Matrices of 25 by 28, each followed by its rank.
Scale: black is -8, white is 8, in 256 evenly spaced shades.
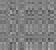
two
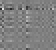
two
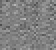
five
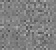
five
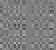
two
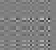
one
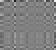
one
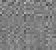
five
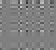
one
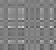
one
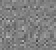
five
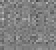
five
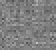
five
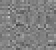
five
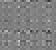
two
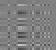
one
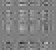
two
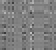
two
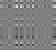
one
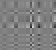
one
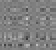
two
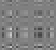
one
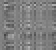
two
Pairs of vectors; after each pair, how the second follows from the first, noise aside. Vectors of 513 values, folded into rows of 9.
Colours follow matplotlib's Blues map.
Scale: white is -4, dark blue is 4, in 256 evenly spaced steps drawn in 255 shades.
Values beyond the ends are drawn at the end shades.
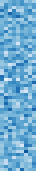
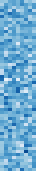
copied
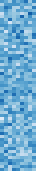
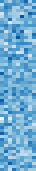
copied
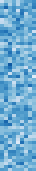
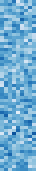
shuffled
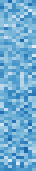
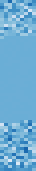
partly zeroed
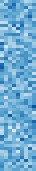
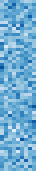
copied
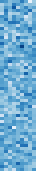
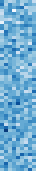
shuffled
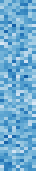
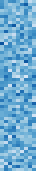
sign-scrambled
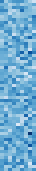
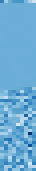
partly zeroed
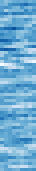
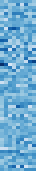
sign-scrambled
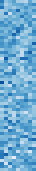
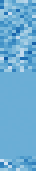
partly zeroed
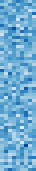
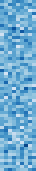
copied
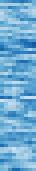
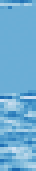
partly zeroed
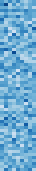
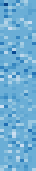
partly zeroed
